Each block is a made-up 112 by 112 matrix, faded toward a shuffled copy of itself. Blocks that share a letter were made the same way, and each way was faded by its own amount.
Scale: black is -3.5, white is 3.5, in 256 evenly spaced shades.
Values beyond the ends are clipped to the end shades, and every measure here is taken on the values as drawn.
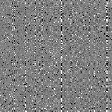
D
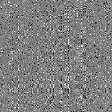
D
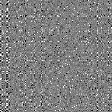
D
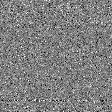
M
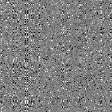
D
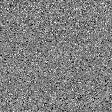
M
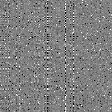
D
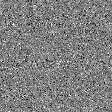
M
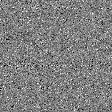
M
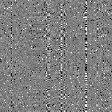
D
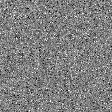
M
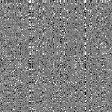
D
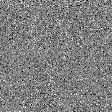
M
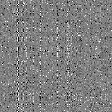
D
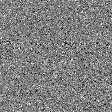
M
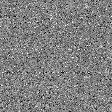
M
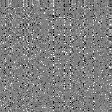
D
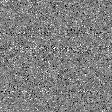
M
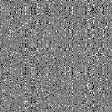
D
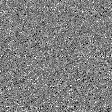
M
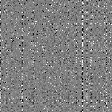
D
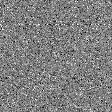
M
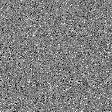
M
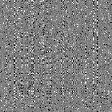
D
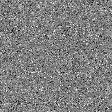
M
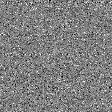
M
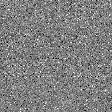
M
